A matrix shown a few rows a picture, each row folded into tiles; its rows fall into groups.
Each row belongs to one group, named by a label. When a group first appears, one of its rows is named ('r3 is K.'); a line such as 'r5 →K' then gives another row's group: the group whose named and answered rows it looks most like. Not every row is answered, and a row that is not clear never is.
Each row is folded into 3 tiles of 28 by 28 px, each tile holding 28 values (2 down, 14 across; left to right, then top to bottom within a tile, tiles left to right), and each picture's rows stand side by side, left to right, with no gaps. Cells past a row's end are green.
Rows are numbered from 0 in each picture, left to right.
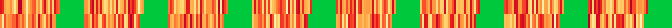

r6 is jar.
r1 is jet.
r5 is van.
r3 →jet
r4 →jar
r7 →jet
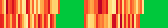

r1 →jar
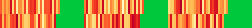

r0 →van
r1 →van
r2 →jet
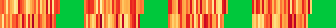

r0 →van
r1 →van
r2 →jar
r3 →jar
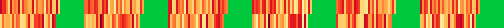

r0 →jar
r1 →jar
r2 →van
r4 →jar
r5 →jar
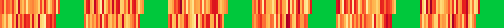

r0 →van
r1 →van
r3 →jet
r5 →jet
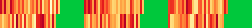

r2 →jar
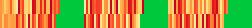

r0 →van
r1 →jet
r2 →jet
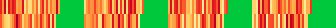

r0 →jar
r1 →jet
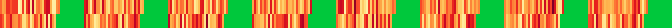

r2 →van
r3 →van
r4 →jar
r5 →van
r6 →jet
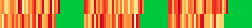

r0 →van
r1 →jar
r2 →jet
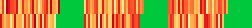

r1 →van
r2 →jar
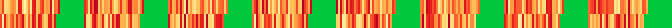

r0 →van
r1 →jet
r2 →van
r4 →jar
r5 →jet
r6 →jet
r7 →jar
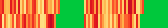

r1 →jet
